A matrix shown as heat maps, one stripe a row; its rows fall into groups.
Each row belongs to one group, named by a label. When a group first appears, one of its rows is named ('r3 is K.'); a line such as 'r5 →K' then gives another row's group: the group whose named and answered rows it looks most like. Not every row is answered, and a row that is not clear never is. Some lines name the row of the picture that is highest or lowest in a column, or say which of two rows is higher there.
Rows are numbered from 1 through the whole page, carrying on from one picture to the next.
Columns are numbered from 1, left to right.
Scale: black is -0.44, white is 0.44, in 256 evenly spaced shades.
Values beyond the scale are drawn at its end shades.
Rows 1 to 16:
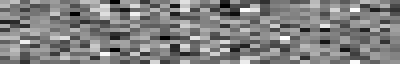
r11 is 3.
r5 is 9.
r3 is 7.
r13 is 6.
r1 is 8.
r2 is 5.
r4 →5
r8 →3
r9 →6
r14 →9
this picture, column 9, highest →1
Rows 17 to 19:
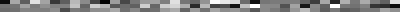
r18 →7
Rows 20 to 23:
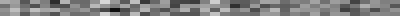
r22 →6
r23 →9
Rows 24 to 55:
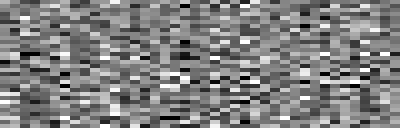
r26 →7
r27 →3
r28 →3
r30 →7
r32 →3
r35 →9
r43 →5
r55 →9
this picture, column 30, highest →31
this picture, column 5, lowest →41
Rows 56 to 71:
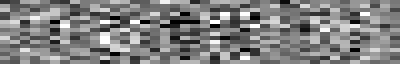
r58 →5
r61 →9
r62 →7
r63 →7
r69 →6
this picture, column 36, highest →62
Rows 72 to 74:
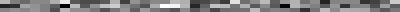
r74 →7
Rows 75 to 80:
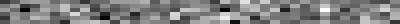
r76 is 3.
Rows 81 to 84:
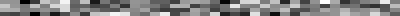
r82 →6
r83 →7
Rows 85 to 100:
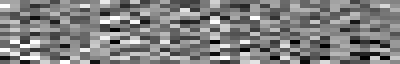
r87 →6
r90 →9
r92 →6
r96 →3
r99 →3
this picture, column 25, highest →95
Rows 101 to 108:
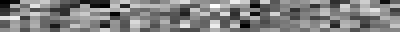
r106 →5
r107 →5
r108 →9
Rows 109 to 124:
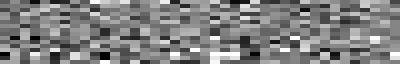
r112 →3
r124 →9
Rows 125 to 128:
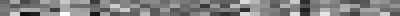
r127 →7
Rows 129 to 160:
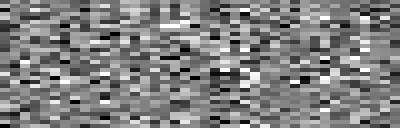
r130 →5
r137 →6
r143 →7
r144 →3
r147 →5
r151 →5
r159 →5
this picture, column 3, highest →144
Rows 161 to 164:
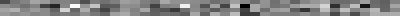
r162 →5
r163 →7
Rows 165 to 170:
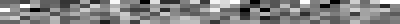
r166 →3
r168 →7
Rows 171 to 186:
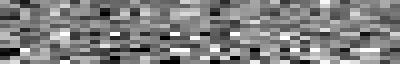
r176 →7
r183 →8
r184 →8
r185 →6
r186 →7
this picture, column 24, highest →179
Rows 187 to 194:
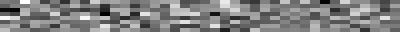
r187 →3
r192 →8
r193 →9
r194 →5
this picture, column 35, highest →187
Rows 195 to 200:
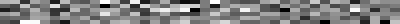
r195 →9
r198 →9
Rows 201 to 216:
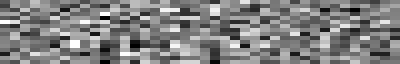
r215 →7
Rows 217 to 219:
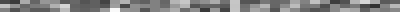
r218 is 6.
